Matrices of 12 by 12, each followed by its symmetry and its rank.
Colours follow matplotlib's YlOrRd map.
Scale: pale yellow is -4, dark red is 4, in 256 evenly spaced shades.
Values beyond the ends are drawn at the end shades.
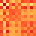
symmetric, rank two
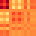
symmetric, rank one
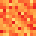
antisymmetric, full rank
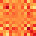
symmetric, rank two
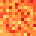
antisymmetric, full rank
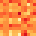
neither, rank two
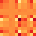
symmetric, rank one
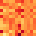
neither, rank two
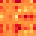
neither, rank two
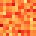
antisymmetric, full rank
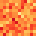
antisymmetric, full rank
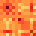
symmetric, rank two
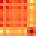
symmetric, rank one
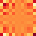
symmetric, rank one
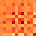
symmetric, rank two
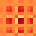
symmetric, rank one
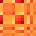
symmetric, rank one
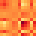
symmetric, rank one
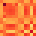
symmetric, rank two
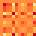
symmetric, rank one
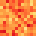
antisymmetric, full rank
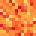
antisymmetric, full rank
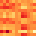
neither, rank two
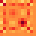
symmetric, rank two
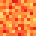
antisymmetric, full rank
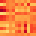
neither, rank two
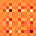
symmetric, rank two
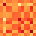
symmetric, rank two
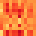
neither, rank two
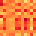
neither, rank two
